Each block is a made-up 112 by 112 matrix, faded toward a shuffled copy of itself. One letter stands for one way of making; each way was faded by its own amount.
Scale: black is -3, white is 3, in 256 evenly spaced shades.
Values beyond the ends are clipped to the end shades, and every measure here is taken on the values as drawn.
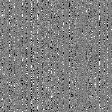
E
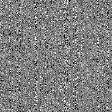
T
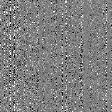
E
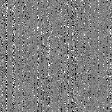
E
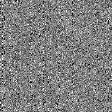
T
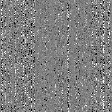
E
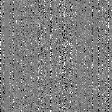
E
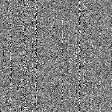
T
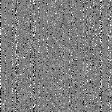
E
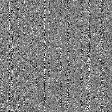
T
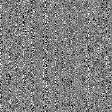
T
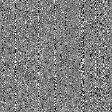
T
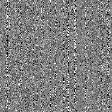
T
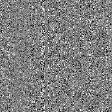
T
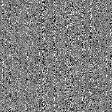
T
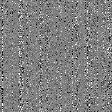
E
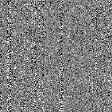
T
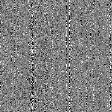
T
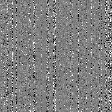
E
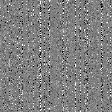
E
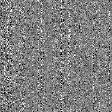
T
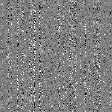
E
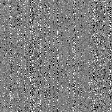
E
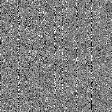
T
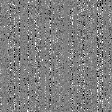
E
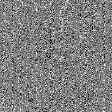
T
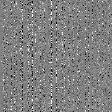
E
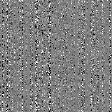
E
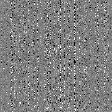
E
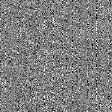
T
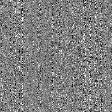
T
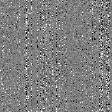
E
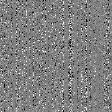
E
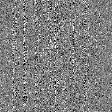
T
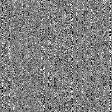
T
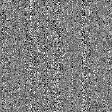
T
